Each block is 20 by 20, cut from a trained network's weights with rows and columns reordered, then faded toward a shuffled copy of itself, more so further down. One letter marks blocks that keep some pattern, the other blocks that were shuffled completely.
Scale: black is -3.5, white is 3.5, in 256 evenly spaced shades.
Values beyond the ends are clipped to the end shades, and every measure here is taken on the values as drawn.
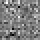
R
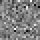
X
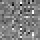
R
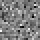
X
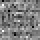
R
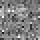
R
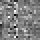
R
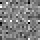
R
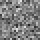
X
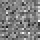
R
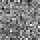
X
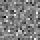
X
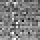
R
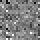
R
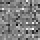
R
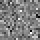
X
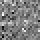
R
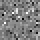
X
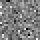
X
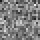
R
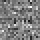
R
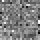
R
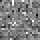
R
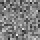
X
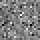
X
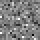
X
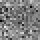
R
